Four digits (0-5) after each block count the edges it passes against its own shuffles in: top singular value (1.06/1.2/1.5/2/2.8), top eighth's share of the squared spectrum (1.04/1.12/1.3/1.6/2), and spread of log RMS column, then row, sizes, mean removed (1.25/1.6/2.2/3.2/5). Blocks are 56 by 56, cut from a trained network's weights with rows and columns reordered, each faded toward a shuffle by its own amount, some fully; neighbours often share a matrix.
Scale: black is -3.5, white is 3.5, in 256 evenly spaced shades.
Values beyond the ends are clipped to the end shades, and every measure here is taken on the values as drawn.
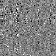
3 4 2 2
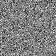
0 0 0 0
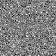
3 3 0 2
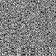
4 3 0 2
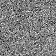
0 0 0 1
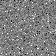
1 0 0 0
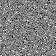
1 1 0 0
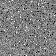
0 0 0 0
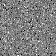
2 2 0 0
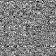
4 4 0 2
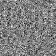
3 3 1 0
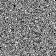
1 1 0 0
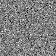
0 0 0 0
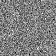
1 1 0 0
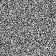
1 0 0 0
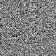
2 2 0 1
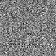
3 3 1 1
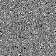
2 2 0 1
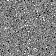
0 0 0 0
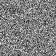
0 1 0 0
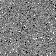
0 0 0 0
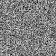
3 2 0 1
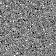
0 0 0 0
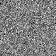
1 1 0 0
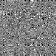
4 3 1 2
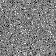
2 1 0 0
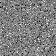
2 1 0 0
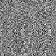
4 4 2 1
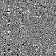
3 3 2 1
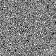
2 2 0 0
